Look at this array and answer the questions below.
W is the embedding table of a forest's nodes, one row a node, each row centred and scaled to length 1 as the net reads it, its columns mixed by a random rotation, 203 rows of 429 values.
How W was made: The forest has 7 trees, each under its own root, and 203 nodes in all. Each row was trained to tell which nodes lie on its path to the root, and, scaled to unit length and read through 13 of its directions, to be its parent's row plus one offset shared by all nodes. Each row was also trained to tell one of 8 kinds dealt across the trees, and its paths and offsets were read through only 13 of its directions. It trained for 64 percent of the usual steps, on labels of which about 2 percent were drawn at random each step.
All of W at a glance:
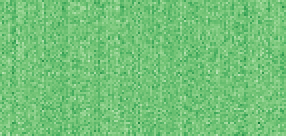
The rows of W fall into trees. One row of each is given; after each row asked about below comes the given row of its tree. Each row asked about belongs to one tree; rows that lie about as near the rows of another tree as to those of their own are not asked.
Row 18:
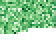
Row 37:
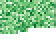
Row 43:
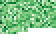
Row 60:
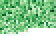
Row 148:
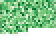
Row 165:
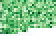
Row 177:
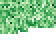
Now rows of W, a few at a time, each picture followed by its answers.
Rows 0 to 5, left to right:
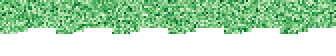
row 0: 60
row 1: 18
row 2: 43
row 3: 37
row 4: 60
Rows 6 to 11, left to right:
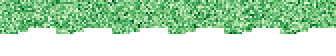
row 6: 18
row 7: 37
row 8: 37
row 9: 37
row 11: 18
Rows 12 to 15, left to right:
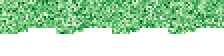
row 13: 18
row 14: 60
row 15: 37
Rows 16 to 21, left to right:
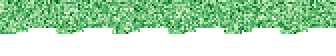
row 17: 37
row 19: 37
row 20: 148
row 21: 148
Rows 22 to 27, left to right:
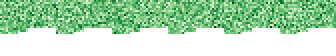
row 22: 37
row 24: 37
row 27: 37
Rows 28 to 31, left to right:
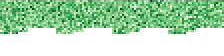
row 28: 177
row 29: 43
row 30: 165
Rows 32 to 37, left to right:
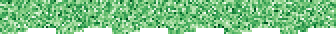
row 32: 60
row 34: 18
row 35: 165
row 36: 165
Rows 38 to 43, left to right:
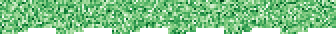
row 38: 60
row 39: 165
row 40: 18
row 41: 18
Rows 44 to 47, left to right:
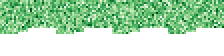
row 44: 18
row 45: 177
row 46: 37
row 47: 18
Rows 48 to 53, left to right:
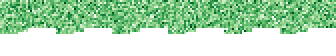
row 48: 18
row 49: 43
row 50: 177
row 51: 37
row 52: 148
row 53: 165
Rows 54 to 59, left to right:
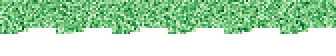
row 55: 37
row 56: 18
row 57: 60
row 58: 60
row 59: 37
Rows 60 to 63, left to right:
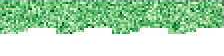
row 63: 177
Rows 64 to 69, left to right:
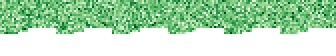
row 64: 18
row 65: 177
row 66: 18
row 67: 60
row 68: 165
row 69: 43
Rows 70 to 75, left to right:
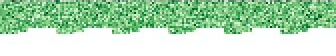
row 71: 37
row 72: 37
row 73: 60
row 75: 37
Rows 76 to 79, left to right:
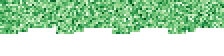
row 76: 177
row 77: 43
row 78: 18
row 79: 37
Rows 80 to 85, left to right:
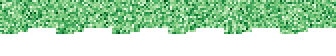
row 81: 165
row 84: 18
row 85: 60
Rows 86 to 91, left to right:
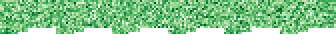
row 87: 177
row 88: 18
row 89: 18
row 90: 165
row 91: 177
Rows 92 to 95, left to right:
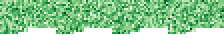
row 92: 18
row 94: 18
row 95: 60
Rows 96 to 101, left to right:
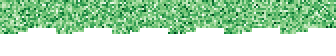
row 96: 18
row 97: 37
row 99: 165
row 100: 43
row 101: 165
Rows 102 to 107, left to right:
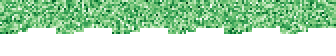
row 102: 18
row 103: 165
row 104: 18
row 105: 177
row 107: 148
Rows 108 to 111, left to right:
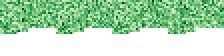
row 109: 165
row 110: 165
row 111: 165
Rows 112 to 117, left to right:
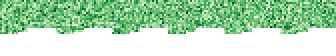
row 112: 60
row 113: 60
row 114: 165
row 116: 177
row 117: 177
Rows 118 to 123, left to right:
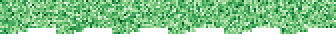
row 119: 37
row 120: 37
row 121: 165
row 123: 165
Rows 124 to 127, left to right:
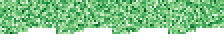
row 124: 18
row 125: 60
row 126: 60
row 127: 18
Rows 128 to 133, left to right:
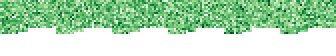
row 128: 148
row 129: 43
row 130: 37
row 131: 37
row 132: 165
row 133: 18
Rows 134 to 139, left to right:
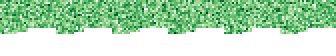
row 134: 37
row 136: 37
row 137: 165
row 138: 177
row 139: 60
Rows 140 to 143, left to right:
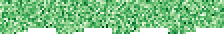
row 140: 18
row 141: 148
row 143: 165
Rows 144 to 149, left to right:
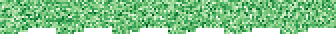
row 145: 148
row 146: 37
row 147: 37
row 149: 148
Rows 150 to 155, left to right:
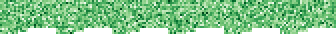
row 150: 37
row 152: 43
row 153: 37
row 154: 37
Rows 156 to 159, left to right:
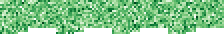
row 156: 165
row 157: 177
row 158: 37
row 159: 148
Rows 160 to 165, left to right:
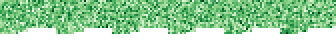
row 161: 177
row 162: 43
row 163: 60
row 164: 18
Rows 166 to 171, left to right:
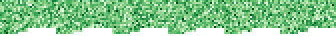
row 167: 165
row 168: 18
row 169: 18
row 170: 43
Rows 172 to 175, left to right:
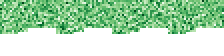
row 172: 60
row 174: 165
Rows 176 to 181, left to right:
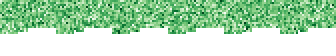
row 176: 148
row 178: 165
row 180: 18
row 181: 177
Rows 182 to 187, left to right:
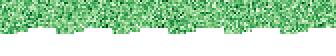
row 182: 37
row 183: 177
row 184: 177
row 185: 148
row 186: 148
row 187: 37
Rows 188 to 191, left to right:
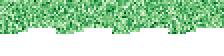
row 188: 18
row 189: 165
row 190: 43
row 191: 18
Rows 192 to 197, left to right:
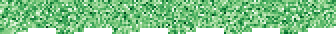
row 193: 18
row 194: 43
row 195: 43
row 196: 177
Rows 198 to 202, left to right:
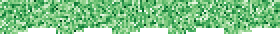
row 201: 177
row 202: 165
